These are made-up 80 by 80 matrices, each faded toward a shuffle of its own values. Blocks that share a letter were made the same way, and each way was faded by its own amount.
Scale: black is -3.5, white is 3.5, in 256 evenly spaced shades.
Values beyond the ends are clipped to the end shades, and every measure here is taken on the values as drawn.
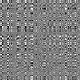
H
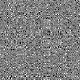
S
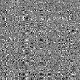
S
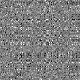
S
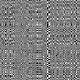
H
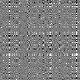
H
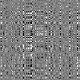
H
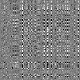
H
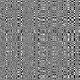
H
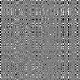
H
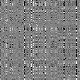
H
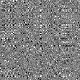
S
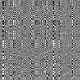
H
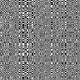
H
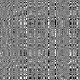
H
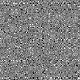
S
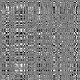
H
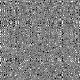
S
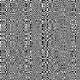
H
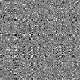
S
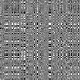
H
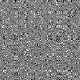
S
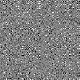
S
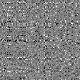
S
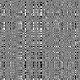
H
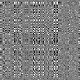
H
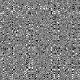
S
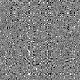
S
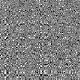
S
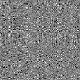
S
